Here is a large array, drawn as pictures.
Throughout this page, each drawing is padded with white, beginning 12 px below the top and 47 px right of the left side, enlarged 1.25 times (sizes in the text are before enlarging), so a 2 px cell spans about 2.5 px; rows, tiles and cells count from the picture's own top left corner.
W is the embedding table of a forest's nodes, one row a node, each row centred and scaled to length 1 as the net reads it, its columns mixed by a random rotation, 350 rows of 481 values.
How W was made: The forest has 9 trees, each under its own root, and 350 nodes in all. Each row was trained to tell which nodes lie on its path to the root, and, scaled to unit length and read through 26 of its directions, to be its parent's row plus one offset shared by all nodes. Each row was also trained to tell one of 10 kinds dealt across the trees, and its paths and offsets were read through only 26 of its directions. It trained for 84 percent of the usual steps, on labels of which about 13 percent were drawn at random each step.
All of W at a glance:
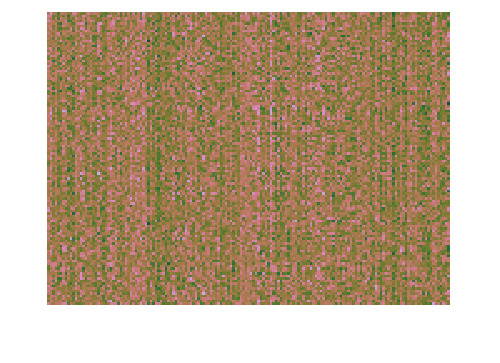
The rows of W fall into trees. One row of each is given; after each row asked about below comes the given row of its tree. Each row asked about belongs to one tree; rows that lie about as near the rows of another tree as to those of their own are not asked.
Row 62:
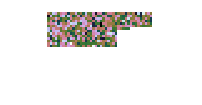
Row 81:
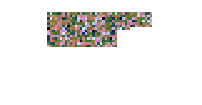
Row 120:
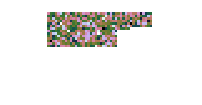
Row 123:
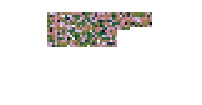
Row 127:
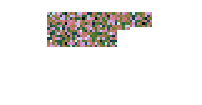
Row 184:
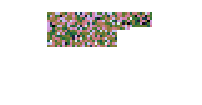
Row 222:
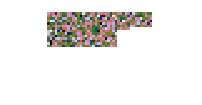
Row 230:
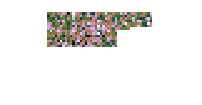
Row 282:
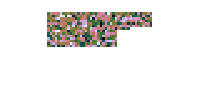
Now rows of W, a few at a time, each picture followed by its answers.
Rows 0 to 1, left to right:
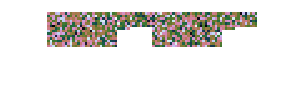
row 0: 62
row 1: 62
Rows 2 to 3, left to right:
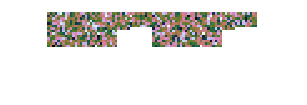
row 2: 282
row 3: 62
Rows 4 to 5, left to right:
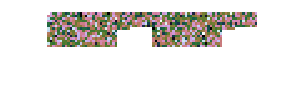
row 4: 120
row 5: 123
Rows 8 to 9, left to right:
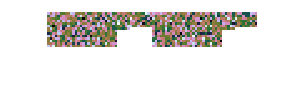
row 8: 230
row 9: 123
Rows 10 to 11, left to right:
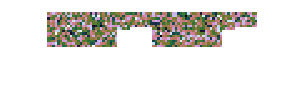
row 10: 222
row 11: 222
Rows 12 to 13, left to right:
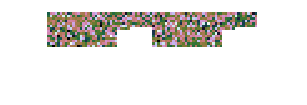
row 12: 184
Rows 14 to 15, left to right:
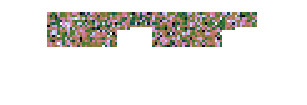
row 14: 120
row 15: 282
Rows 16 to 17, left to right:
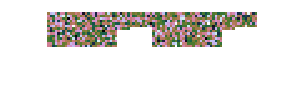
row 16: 123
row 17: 62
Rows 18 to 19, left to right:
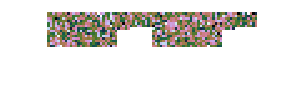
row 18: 120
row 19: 120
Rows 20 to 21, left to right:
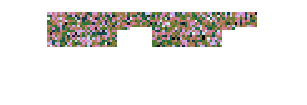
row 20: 123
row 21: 184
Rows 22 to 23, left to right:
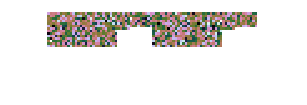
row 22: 230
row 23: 230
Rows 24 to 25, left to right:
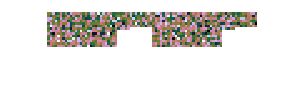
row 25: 123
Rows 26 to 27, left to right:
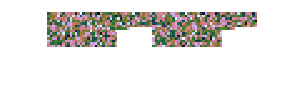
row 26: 127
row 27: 222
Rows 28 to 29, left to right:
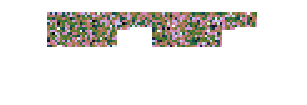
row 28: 222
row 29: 127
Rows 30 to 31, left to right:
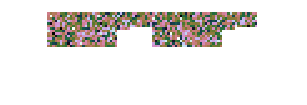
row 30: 184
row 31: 123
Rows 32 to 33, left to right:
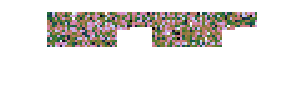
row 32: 222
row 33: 184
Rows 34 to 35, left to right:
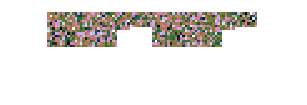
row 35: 184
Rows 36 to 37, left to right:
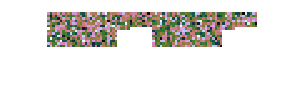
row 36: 120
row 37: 123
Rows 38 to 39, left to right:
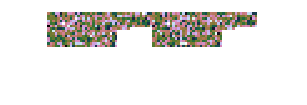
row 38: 184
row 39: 184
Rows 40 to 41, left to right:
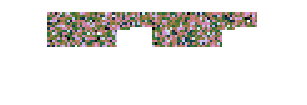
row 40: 222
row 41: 230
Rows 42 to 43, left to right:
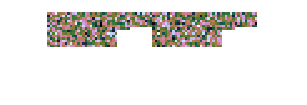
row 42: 62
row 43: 123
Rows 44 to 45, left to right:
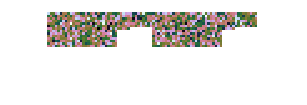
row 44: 62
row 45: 282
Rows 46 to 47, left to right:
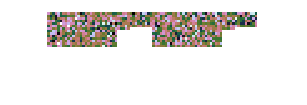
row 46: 120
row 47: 184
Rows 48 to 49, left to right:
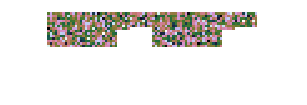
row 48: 230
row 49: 123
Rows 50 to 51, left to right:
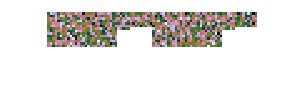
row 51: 120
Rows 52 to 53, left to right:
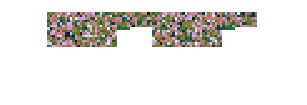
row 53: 282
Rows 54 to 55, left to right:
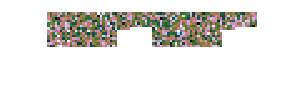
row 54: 120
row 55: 230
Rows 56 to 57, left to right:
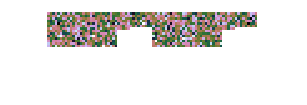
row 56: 120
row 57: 127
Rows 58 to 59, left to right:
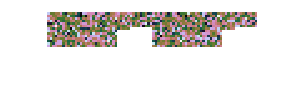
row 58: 120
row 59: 222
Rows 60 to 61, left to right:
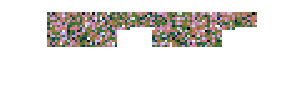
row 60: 282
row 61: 120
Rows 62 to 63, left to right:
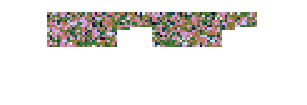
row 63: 127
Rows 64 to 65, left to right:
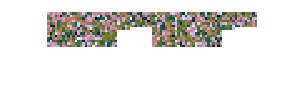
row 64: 222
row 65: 81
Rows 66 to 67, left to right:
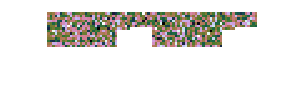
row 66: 222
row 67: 62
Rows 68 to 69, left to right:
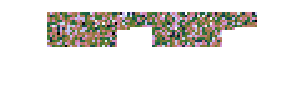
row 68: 123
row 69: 222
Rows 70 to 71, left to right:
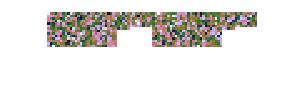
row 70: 230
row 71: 127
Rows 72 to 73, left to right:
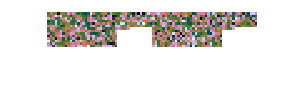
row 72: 123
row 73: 123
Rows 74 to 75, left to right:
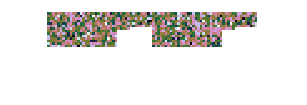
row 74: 222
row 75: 184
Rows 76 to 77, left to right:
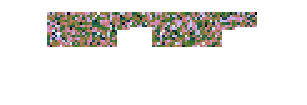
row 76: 62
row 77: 184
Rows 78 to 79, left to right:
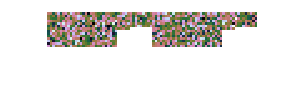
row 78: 230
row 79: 282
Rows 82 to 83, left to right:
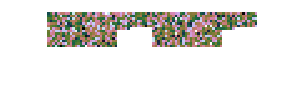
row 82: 282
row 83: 123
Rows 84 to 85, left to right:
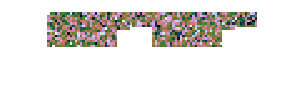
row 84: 62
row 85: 184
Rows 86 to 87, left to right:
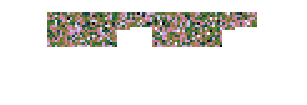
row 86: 123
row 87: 62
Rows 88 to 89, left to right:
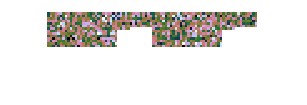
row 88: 184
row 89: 184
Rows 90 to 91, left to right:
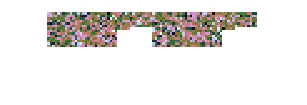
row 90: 127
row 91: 120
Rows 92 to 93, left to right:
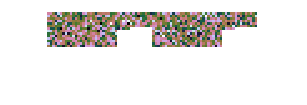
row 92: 282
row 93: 282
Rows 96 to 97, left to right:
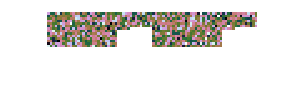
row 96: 62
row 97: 184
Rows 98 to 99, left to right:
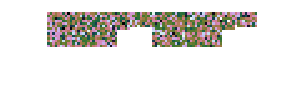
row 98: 230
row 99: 62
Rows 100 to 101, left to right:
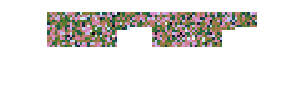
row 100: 81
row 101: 123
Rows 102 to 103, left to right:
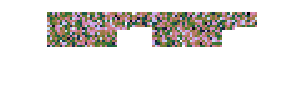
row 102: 184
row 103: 123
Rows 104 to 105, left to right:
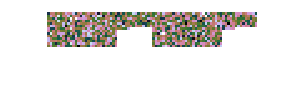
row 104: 184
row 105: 184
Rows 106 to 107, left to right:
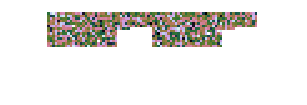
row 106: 123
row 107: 184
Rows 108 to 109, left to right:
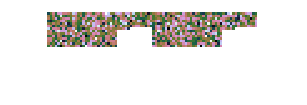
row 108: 282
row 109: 127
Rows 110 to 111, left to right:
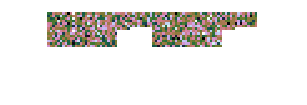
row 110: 230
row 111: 184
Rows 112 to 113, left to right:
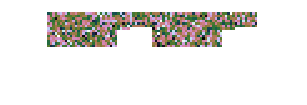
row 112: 282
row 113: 123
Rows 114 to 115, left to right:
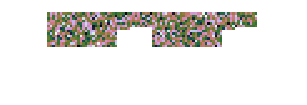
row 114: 184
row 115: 282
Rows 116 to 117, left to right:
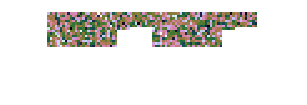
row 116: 120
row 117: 120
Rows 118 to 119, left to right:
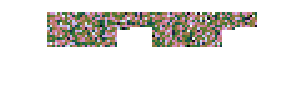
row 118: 120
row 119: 282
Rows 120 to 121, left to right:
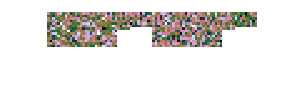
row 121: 120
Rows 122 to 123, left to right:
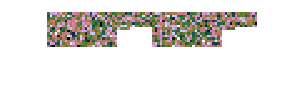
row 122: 184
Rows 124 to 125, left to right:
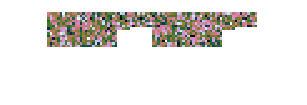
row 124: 62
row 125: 62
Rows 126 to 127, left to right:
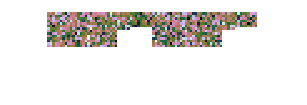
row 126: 120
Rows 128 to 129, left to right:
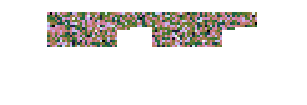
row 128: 62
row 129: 123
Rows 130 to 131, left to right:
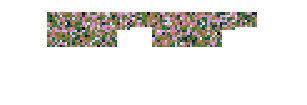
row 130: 282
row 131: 282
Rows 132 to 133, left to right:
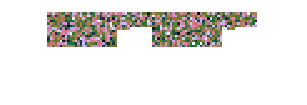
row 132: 81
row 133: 222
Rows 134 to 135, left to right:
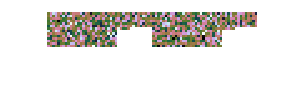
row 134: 127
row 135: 184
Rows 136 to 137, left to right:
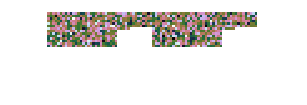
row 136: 120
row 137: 184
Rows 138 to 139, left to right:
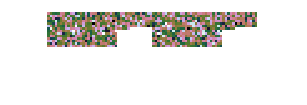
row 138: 230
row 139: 120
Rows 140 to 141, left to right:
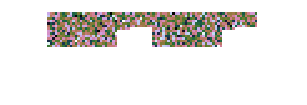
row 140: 222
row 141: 230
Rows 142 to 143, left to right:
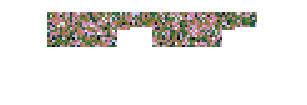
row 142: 184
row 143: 184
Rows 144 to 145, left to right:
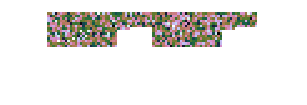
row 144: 123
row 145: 184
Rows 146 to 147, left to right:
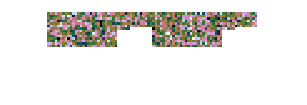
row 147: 81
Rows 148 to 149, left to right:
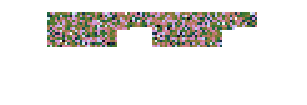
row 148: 123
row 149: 230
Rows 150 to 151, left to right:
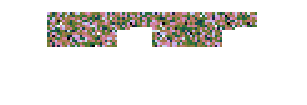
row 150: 120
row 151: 62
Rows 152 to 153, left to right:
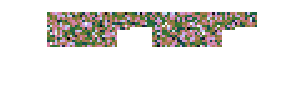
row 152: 120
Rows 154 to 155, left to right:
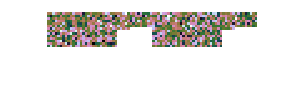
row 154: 123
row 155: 282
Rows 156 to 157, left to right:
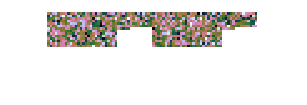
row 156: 62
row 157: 184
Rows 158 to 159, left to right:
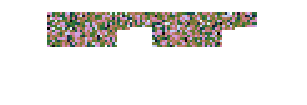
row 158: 81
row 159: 123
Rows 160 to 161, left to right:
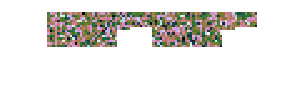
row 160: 123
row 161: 282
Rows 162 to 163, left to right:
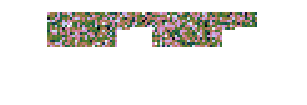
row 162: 222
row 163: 120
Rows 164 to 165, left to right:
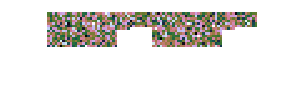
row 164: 282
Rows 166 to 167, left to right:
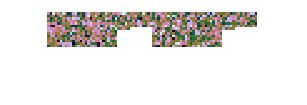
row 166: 62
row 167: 184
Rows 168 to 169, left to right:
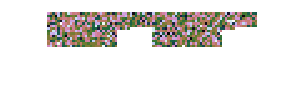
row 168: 120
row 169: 282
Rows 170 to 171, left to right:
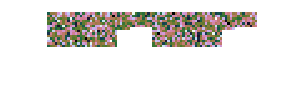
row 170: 282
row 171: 127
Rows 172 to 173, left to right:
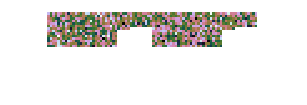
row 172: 120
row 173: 62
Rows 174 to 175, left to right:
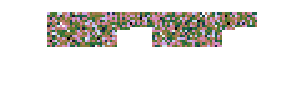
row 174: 120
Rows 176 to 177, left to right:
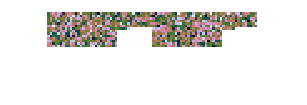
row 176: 127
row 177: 62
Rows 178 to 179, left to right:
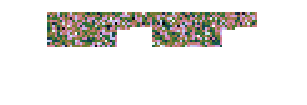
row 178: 127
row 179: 222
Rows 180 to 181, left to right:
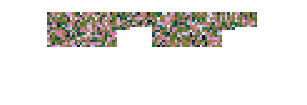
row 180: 222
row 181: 282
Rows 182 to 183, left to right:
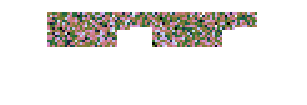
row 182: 184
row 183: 62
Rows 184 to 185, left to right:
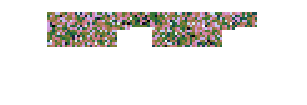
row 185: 282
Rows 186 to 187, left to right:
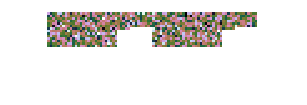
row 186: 62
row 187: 120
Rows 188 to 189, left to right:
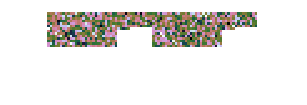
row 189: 282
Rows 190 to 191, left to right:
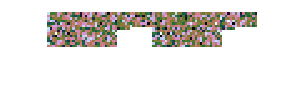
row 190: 120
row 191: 282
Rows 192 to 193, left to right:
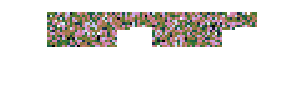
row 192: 184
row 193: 62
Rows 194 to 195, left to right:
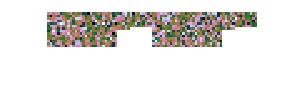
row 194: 123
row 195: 282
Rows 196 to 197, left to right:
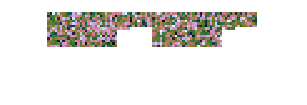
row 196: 127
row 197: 222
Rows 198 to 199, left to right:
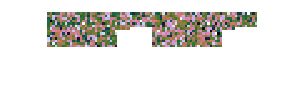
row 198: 282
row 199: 62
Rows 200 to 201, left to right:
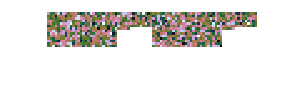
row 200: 62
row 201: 120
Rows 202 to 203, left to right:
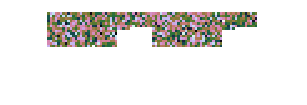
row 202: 127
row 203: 120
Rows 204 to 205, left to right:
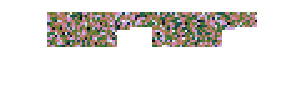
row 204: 282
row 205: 222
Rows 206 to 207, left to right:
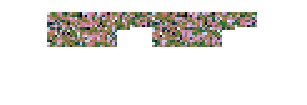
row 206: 120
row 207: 120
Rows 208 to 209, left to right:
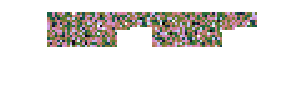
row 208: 230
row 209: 62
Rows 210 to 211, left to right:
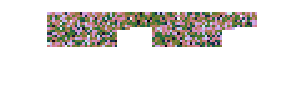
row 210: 120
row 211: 127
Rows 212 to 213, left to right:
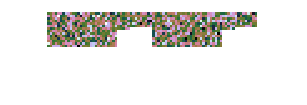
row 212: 222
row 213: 282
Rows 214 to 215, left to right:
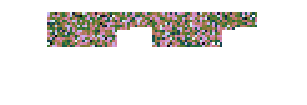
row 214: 222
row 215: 120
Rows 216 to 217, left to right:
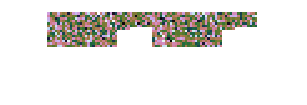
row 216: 120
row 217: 120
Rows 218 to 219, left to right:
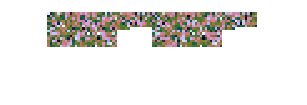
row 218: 62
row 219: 62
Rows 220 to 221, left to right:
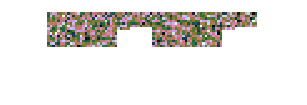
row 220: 184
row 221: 81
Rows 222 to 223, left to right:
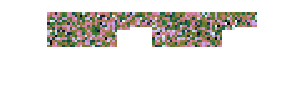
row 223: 81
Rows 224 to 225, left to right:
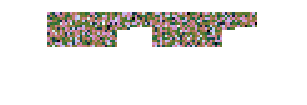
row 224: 62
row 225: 123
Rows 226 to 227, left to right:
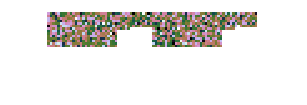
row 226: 120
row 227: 184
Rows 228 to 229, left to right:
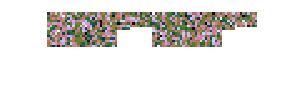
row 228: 282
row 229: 62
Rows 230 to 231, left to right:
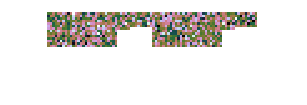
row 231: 184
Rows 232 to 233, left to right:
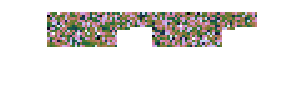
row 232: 62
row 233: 123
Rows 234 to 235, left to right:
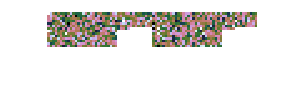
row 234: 81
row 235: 81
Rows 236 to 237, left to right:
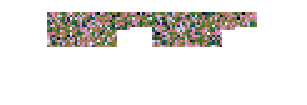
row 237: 127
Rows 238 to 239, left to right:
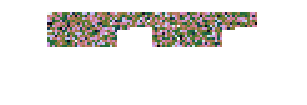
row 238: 81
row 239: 123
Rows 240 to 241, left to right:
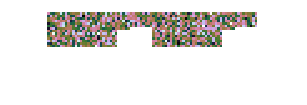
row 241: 230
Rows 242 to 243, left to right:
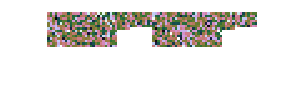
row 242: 120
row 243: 123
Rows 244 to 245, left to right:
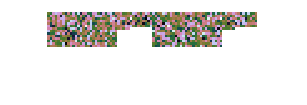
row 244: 184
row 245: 62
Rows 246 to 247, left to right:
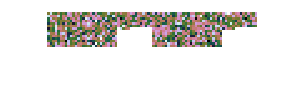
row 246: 222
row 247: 62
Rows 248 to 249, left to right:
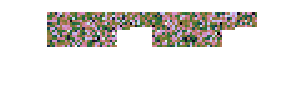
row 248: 222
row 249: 282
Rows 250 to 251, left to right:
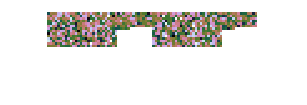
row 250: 282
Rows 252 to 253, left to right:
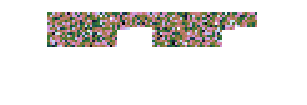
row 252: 184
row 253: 184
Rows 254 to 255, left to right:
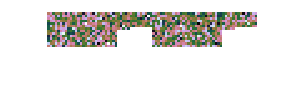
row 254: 120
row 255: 123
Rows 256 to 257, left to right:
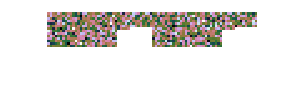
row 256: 184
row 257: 81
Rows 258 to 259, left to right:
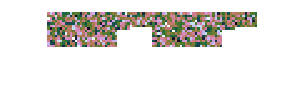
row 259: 120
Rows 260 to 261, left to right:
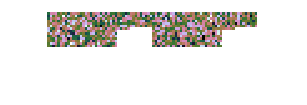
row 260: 184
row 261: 184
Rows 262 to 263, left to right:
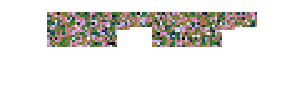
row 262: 123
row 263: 184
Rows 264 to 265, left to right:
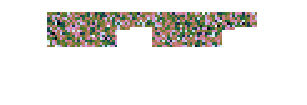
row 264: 222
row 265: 123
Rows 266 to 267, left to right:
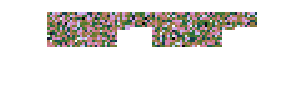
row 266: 127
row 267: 184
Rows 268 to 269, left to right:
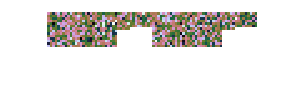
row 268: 230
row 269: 282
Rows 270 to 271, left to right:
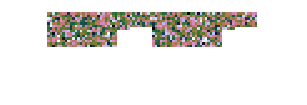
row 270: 123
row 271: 123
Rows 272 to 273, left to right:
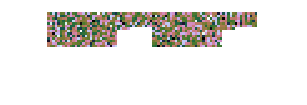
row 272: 222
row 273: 184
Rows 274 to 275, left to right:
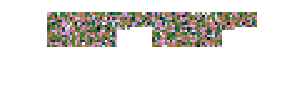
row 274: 222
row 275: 120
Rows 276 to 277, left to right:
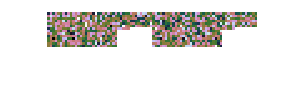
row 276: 184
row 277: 81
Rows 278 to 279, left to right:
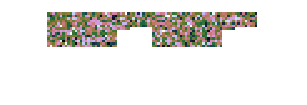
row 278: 123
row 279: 282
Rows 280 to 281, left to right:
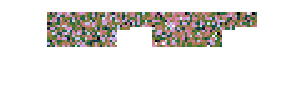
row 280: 222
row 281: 120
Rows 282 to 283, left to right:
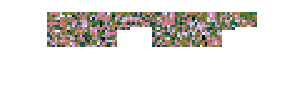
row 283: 282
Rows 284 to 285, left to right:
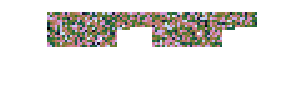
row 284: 123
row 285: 120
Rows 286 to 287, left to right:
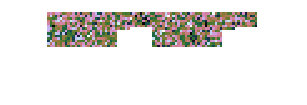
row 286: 184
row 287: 282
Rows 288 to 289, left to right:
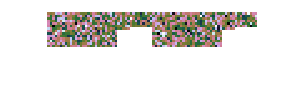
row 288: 282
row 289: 62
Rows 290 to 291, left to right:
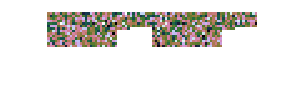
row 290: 123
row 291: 123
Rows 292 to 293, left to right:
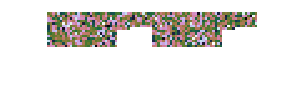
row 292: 127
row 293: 120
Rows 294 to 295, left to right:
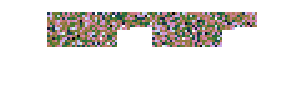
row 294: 184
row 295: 127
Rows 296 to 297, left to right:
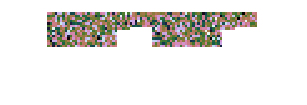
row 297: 127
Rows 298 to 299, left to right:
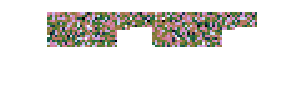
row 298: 222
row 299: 81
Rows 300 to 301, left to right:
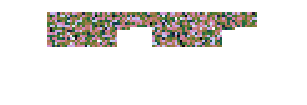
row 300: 123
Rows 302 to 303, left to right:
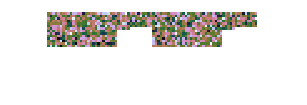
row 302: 123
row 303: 123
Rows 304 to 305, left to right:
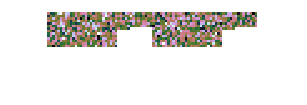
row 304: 282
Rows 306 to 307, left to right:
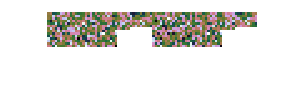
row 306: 282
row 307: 282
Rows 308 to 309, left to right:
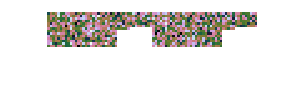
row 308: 184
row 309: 123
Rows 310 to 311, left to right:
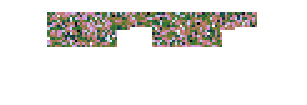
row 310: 282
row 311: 230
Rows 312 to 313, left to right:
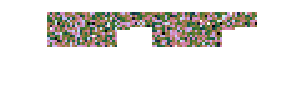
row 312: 62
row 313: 123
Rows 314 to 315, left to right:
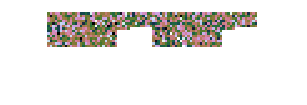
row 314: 123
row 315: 123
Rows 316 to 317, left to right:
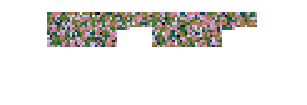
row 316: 127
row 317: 62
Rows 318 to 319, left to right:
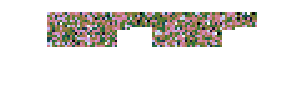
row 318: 120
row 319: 62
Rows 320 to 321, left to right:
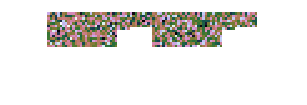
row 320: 120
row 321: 222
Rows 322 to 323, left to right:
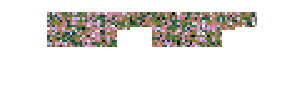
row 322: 120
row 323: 230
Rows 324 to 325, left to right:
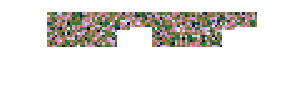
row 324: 282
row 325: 184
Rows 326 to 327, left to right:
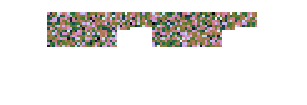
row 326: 222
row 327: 127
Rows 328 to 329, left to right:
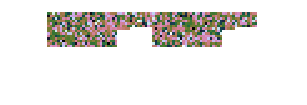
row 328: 127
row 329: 123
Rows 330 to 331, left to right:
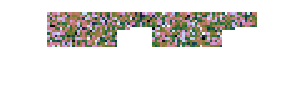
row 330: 62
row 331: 62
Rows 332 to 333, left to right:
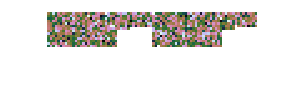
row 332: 222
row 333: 62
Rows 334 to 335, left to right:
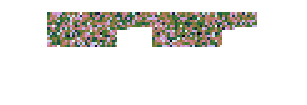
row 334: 127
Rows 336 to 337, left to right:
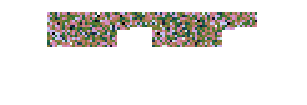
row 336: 62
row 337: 222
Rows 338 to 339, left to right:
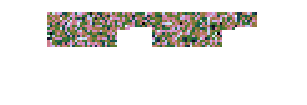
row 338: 127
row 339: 282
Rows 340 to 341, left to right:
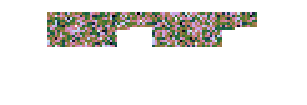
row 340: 123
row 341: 282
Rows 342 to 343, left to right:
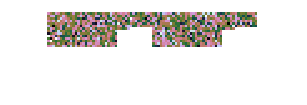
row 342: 230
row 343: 282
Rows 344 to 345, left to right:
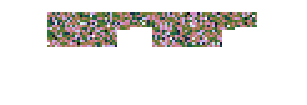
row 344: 120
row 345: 120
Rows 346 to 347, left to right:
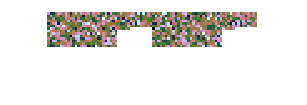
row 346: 62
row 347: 127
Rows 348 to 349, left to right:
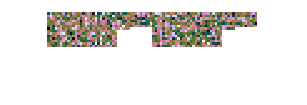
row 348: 184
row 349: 123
